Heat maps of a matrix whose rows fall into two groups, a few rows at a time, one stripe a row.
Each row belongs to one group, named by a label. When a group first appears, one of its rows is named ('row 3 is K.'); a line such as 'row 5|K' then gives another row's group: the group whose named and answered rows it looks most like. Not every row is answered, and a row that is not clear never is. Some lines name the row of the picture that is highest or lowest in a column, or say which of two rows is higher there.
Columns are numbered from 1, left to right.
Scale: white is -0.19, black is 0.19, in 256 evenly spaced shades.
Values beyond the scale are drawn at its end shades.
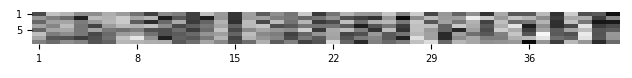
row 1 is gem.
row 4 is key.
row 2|key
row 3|gem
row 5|gem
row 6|key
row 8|key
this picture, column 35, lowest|4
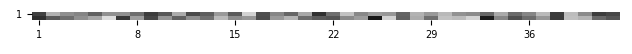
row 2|gem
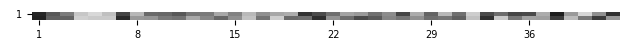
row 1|gem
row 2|gem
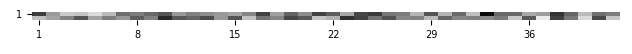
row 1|gem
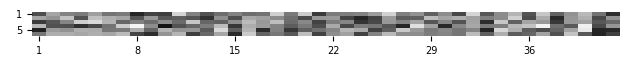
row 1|gem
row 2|key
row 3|gem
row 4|key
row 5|gem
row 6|gem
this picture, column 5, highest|4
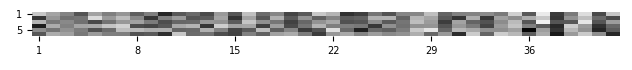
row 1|key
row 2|gem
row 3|key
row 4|gem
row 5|key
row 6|gem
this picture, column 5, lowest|2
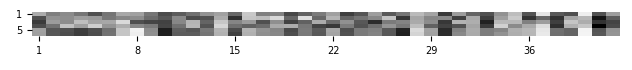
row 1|key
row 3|gem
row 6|key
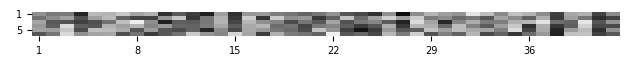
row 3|key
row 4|key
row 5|key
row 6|gem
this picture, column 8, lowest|3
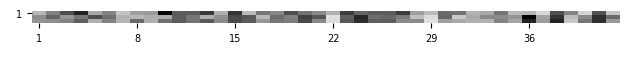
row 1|key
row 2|key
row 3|key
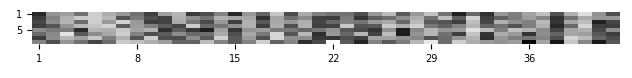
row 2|gem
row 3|gem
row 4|gem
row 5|key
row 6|gem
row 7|gem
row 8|key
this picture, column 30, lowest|2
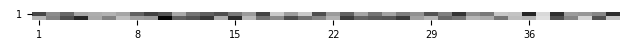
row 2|key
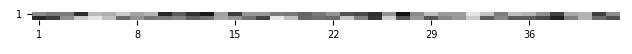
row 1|key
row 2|gem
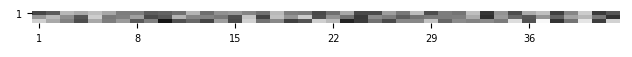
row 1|gem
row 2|gem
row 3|key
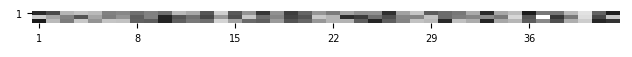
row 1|gem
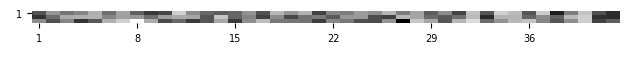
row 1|gem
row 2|gem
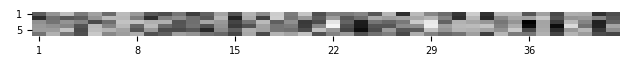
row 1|gem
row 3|key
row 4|key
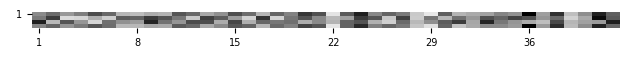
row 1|key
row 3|gem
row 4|key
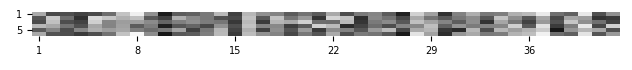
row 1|key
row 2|gem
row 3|gem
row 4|key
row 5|gem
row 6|key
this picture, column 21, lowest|4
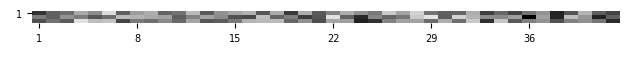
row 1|gem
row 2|key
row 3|gem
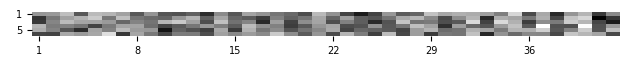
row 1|key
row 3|gem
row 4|key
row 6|gem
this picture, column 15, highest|5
